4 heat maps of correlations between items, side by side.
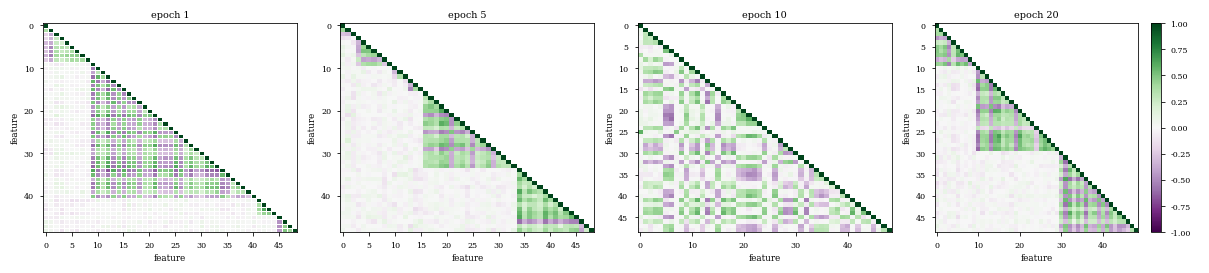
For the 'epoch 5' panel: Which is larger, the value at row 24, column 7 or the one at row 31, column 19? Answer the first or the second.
the second
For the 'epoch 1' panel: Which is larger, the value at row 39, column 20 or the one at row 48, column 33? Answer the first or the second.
the first
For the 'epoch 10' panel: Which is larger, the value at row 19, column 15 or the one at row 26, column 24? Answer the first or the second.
the second
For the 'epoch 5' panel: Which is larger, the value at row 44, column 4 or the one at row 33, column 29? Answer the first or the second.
the first
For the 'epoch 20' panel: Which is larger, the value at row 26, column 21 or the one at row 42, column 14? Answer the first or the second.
the first
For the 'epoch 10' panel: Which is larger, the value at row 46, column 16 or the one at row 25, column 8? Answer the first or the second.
the first
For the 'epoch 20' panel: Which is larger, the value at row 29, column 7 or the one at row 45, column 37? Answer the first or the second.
the second
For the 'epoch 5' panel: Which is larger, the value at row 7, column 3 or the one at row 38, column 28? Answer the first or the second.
the second
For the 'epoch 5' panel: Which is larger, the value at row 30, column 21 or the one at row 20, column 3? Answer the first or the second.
the second
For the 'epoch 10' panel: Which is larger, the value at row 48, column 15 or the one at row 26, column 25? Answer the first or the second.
the first
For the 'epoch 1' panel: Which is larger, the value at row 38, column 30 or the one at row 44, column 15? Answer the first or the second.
the first
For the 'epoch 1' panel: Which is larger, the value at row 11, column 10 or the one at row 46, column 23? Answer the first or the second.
the first
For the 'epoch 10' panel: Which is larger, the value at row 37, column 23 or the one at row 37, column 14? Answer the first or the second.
the second
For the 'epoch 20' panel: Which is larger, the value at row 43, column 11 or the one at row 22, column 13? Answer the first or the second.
the first
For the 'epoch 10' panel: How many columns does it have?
49
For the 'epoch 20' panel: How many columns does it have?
49
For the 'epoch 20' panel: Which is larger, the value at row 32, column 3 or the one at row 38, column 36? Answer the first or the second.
the first
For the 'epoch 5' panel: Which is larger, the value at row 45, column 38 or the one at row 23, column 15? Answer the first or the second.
the first
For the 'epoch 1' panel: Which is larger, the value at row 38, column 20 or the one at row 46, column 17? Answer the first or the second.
the first
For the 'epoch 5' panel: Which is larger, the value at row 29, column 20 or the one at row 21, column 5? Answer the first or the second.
the second
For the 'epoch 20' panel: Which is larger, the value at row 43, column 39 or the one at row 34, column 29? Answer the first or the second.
the second
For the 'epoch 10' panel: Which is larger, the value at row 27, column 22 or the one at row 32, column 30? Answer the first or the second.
the first
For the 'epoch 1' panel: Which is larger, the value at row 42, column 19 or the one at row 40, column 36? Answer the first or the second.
the first
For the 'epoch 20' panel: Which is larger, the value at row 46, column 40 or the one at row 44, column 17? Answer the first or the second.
the first
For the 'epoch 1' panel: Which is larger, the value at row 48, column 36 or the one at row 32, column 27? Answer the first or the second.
the second
